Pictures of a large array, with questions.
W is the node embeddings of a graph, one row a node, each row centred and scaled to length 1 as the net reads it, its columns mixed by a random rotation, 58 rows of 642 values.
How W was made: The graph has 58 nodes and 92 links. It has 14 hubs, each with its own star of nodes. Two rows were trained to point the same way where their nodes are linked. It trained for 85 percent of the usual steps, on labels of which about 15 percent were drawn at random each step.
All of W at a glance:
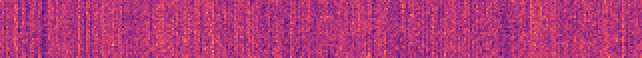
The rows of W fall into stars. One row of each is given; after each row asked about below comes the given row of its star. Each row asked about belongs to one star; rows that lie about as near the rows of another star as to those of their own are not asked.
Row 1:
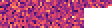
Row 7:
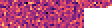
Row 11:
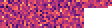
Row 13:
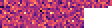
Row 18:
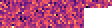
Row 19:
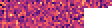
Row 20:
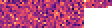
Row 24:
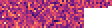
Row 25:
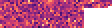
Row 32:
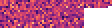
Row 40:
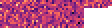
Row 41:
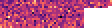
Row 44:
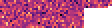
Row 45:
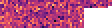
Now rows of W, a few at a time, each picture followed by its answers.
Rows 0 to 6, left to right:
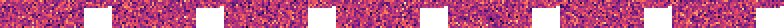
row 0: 7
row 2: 20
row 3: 11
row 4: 41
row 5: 1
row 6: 19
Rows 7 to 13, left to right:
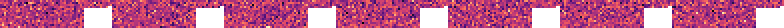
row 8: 13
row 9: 44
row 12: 13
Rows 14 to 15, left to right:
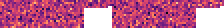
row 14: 18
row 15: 40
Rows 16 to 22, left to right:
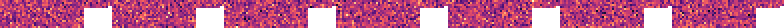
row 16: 18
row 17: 11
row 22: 32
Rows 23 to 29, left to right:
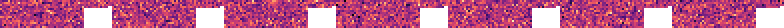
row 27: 32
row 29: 45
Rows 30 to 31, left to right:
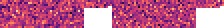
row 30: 7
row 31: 24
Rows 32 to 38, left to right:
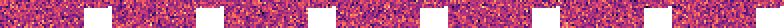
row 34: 19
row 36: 1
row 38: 40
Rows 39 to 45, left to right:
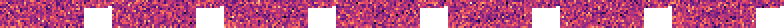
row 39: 32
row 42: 44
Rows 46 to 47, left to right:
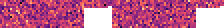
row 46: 25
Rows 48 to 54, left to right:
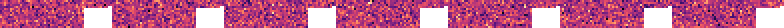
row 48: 25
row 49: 11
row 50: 25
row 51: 40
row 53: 45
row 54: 41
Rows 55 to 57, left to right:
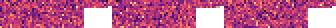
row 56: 41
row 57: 13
